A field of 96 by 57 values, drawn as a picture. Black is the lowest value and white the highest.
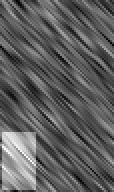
Overall the values sit about 40% of the way up the scale. An odd patch, higher than its surroundings, sits in the bottom left. The bottom left is the ninth with the highest average. Neither half mirrors the other. Streaks slant down to the right.
